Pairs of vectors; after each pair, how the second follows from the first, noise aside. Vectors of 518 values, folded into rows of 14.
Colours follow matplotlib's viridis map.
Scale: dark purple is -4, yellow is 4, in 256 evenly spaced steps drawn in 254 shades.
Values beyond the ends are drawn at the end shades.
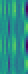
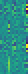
sign-scrambled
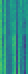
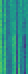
copied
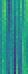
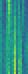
negated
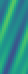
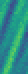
negated
